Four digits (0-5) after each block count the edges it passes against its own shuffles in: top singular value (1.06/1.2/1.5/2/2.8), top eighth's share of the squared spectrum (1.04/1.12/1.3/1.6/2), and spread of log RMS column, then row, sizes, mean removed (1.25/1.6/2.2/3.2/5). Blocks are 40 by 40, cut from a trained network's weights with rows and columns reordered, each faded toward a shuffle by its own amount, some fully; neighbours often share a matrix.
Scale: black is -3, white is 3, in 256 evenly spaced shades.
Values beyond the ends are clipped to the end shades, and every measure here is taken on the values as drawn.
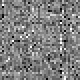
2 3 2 0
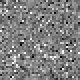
1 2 1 0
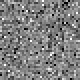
1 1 0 0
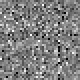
2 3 2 1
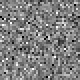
0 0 0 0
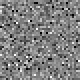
0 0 0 0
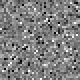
0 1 0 0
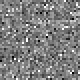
0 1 0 0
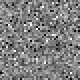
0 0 0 1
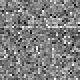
2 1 0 0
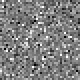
0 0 0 0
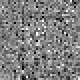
1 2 1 0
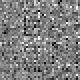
2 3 2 0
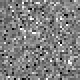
0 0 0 0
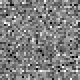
1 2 0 0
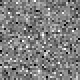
0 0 0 0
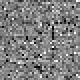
2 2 0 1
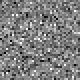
1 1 0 0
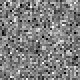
1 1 0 0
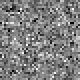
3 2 0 1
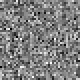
2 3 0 1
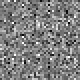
2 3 1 1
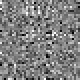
3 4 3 2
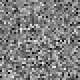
1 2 0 1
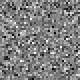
1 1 0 0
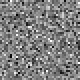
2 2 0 0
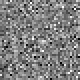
1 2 1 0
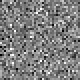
2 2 1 0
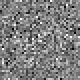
1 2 0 1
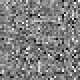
1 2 1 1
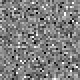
0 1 0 0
